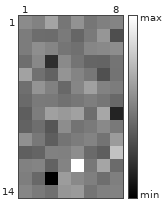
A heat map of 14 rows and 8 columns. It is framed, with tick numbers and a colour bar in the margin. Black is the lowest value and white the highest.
Calmest part: top middle. Slope: none. Ninth with the highest average: bottom middle. Ninth with the lowest average: bottom left.
